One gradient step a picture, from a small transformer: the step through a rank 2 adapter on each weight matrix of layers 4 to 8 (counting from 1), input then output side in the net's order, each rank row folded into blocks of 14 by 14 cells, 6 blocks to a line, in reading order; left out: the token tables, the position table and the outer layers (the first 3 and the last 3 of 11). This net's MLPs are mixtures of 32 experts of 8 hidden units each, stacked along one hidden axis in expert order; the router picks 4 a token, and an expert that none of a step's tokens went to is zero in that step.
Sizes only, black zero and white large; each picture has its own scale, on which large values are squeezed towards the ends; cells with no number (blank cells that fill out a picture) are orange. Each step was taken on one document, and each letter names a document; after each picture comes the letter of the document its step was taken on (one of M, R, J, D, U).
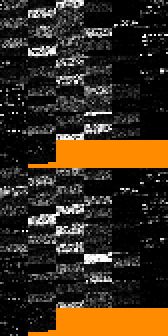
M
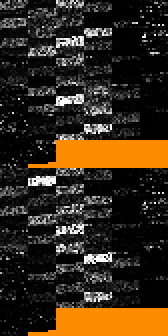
M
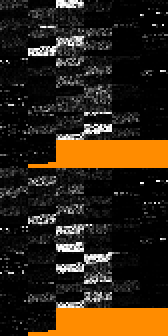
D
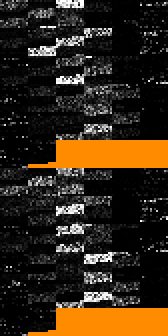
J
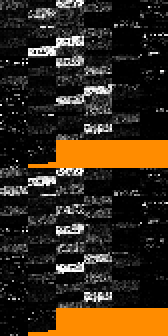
M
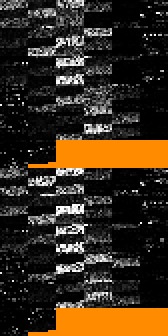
M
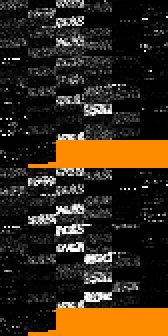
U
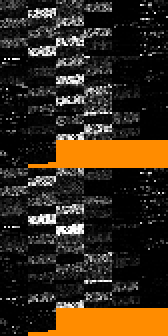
U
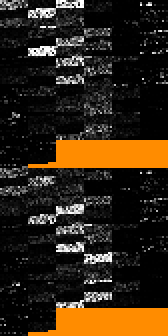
J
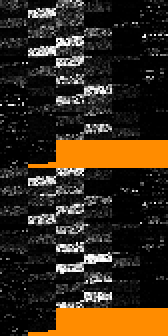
M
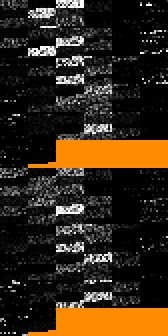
J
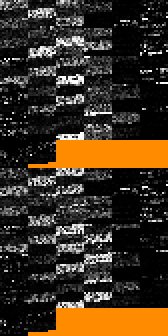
U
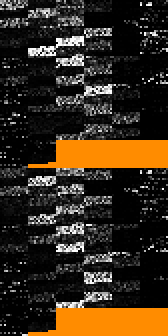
J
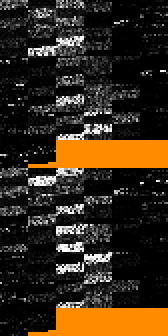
D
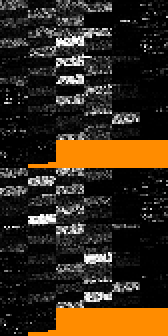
U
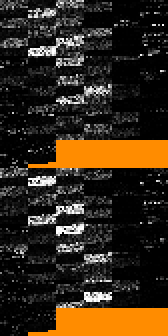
M
